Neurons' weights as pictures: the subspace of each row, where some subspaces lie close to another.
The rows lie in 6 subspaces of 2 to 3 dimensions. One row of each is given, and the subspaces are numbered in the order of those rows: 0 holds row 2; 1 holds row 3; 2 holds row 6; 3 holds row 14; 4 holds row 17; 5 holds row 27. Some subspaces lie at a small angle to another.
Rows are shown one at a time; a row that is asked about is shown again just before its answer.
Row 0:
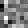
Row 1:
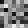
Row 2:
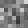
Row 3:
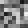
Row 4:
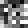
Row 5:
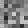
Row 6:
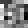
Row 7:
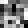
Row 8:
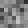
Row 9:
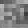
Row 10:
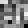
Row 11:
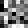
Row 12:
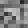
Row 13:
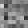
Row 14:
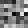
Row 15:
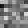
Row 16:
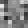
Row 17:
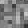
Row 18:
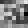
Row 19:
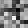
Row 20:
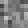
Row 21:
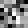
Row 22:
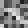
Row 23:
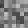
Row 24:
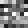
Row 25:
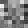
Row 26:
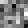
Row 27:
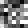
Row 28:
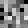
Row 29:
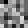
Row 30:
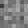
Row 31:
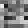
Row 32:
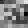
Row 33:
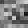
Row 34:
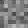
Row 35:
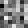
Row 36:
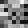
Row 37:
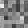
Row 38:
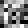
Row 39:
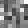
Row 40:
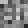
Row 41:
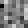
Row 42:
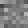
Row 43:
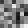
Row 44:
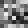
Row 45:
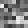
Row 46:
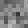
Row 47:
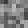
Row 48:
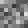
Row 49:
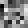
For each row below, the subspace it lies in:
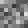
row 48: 1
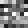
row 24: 3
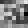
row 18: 2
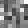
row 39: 0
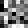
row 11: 3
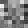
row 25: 5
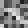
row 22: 1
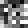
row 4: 5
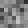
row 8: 0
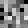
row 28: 0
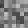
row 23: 1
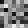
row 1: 3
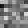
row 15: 3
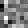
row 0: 3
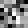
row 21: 0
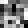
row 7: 4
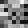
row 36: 5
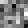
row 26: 4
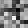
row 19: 4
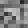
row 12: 1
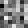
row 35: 1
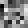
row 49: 3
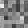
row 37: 1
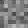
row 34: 3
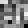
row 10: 4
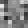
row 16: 5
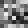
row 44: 2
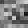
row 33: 2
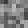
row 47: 4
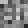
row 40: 4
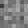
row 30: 1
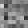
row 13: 2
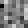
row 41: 1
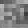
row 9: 2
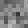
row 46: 5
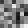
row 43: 4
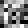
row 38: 5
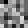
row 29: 4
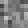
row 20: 5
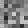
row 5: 5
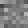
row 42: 3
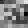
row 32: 2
